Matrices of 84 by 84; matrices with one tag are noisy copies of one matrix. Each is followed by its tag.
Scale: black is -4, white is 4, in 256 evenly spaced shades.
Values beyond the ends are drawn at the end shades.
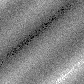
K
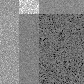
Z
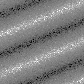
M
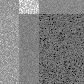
Z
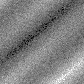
K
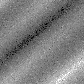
K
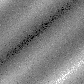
K
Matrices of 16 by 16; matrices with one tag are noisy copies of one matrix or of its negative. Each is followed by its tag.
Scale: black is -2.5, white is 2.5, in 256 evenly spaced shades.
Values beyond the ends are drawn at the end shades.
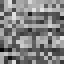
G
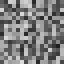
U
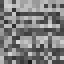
G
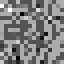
U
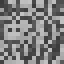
U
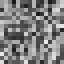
U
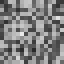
U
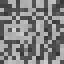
U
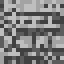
G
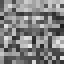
G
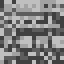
G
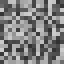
U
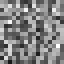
U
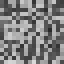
U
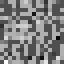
U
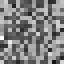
U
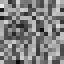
U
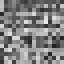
G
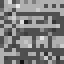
G
